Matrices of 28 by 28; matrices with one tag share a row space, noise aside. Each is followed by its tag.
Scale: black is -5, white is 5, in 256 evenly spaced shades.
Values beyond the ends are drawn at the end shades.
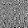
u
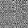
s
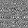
s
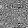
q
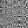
q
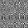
u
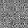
u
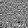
q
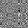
q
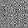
u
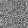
q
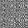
u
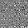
u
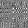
s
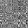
q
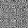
s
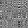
q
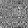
q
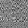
s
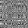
q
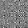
u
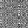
q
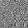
u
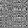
q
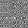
s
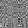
q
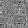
q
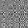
u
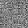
q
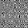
u
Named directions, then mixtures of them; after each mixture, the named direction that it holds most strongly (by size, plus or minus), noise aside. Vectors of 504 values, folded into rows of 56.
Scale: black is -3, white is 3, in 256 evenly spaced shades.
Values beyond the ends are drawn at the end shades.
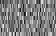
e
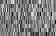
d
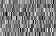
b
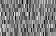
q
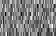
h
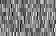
e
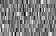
e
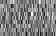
d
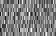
q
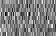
q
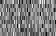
d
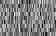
q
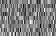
e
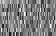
e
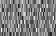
e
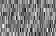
b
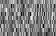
h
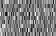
b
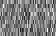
b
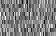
q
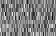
q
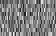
e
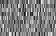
e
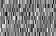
b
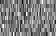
e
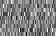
b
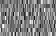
e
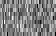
h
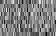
d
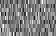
e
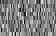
e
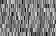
d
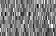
h
